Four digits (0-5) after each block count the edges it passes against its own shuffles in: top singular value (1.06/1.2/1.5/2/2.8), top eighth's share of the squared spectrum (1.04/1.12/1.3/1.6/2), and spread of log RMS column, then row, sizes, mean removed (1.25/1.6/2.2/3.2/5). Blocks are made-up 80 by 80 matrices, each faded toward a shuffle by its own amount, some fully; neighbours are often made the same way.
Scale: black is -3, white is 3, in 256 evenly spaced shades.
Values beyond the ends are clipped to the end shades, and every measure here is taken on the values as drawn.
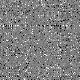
4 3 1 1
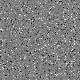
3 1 0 0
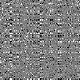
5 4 3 3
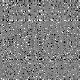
4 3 2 2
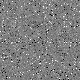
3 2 0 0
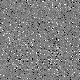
3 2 1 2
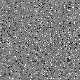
3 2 1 1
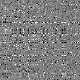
4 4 2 2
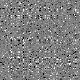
4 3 2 2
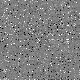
3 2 1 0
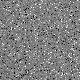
1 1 0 0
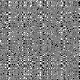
5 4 3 3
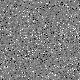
2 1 0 0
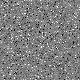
0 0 0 0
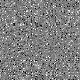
4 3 1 1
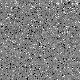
3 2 1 1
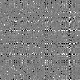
5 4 2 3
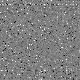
3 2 0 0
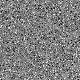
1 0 0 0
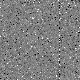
2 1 1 0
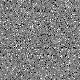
3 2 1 1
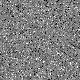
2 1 0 0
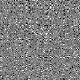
4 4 2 2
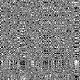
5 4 3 3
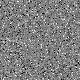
1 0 0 0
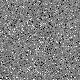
0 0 0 0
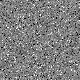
1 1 0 0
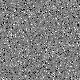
1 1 0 1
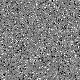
0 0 0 0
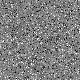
0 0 0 0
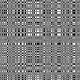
5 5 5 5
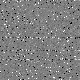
3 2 0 1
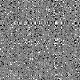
4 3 2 2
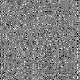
4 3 2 2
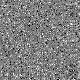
3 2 1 1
